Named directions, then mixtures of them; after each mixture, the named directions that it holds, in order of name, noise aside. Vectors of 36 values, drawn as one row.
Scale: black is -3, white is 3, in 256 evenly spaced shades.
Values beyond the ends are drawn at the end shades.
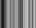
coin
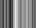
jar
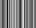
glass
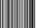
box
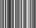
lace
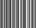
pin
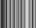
coin, pin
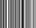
coin, glass, pin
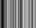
coin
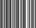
pin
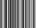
glass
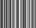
pin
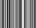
glass, lace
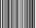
box
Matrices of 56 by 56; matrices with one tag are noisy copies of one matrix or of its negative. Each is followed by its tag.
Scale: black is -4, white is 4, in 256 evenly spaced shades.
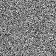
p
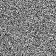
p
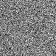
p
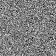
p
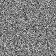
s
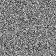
s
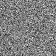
p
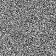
p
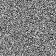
p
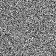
p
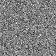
s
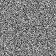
s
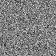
s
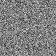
s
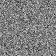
s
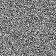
p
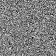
p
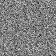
s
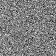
p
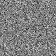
s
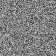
p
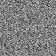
s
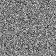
s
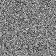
s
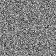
s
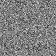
s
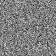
s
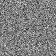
s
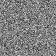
s
